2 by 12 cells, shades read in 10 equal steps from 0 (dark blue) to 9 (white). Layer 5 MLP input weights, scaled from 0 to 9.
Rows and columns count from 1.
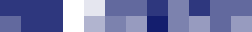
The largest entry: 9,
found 2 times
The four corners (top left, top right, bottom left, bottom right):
1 3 3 5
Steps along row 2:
down same up down down up down up up down up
